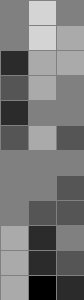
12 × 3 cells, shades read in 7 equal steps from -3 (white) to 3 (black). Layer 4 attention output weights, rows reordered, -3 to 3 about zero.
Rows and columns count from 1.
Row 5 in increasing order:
0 0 2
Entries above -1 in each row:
2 1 1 2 3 2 3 3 3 2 2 2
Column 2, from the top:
-2 -2 -1 -1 0 -1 0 0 1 2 2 3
